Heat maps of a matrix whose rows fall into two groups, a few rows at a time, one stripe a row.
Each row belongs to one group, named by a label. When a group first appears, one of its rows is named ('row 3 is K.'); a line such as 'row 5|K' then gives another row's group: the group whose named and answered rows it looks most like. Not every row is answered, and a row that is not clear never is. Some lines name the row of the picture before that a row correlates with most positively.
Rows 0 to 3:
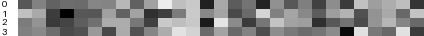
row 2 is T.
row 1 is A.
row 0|T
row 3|T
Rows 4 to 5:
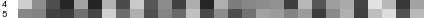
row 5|A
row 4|A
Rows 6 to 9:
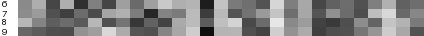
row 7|A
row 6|T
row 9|T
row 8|T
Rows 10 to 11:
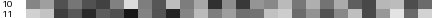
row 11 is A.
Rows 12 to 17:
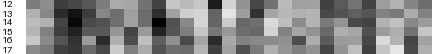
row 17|A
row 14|A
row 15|A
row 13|T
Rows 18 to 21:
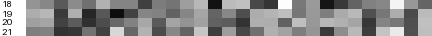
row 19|A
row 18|T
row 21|A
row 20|A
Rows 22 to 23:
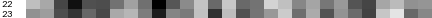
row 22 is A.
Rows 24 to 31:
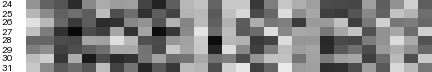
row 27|A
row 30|A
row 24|T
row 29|T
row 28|T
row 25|T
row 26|A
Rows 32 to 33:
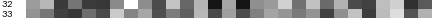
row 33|A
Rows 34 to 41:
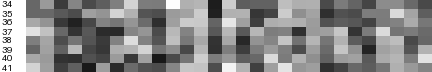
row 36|T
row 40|A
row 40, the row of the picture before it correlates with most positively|33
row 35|T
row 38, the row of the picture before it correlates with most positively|32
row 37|A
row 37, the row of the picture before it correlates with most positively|32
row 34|T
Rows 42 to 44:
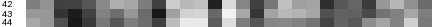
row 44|T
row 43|T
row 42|T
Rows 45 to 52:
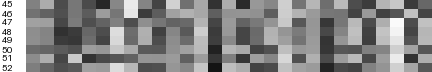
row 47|A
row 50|T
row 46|T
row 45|A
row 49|A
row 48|A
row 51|A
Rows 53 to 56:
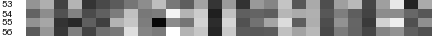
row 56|T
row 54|T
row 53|A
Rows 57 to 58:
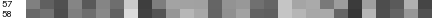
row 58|T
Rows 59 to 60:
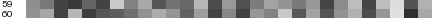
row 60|A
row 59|A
